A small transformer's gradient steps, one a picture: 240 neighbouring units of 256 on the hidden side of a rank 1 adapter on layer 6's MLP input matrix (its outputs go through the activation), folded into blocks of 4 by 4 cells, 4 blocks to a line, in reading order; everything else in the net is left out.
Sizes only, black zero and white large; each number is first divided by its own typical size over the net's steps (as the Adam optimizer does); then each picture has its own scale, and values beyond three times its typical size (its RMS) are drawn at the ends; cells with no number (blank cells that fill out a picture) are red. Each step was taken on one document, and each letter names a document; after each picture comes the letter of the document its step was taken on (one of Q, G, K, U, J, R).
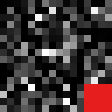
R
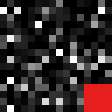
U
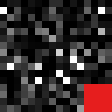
U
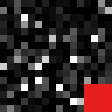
U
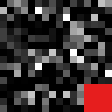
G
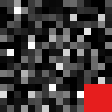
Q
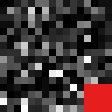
R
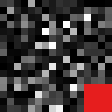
Q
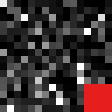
Q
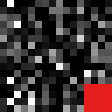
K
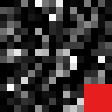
R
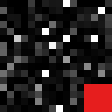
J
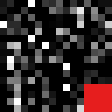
K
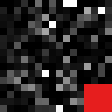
J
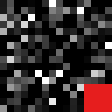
K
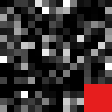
R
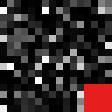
U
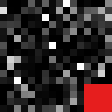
J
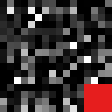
R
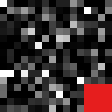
Q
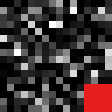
R
